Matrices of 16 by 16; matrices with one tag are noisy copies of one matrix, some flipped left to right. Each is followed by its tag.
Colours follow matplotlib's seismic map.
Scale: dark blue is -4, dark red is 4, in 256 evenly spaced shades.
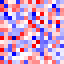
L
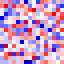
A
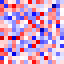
L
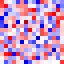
A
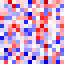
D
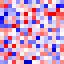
A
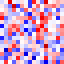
D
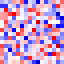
A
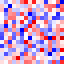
L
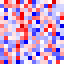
D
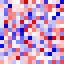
L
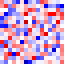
A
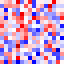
D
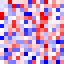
D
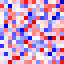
L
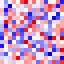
L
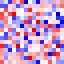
A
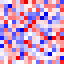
L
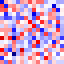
L
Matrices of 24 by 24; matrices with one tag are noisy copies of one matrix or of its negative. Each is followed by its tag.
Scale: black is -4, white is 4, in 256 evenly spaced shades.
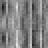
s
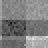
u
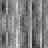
s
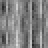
s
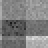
u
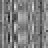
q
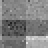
u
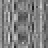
q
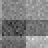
u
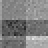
u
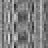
q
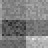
u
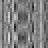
q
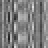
q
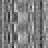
q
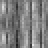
s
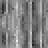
s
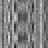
q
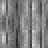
s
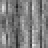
s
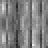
s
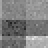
u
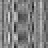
q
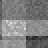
u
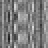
q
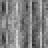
s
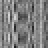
q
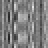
q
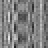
q
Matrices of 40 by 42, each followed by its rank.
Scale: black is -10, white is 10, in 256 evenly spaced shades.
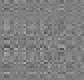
three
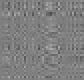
three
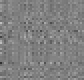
three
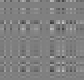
one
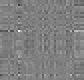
three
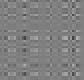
one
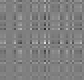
one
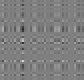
one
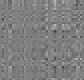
three
